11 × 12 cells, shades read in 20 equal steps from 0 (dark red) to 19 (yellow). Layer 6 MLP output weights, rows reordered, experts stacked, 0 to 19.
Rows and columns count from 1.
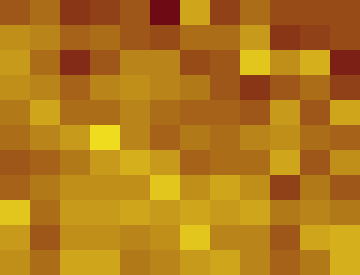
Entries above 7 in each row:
3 7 7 8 10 12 10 10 12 10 12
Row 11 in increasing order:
8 9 10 10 11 11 12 13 14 14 14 15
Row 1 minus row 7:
0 1 -6 -8 -8 -13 6 -4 0 -8 -1 -6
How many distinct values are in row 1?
7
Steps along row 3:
down down up up same down up up down up down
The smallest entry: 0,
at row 1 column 6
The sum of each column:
120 108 106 124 121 111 121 106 118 98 103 100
